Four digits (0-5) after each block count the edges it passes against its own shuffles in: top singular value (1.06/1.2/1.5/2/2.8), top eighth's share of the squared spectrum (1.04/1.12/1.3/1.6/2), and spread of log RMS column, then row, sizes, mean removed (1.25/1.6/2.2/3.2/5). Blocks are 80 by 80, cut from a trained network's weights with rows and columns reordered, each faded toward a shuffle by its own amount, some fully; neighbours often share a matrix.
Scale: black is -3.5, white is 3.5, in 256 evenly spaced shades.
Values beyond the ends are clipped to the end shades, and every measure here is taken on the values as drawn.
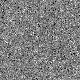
0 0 0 0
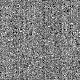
2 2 0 1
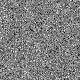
0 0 0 0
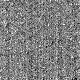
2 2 0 1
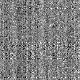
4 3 0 3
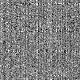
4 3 0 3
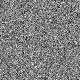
1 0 0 0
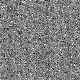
0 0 0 0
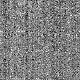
3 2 1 2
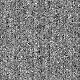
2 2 0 1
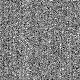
2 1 0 0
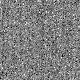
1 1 0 0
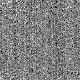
2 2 0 2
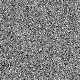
0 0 0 0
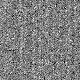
2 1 0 1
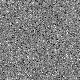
0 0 0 0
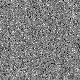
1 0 0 0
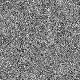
2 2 0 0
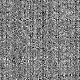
3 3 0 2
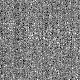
2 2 0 1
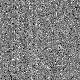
1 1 0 0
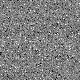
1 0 0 0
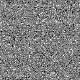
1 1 1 0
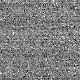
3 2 1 0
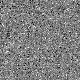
1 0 0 0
